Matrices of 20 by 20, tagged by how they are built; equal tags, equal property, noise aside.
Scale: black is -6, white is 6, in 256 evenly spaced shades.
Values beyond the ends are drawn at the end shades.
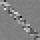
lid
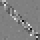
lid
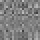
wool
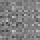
wool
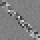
lid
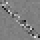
lid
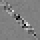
lid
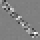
lid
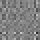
wool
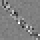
lid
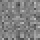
wool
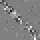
lid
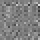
wool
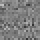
wool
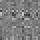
wool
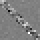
lid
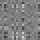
wool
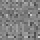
wool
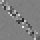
lid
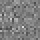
wool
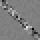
lid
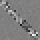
lid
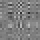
wool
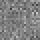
wool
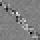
lid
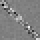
lid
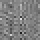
wool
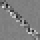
lid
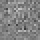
wool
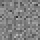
wool
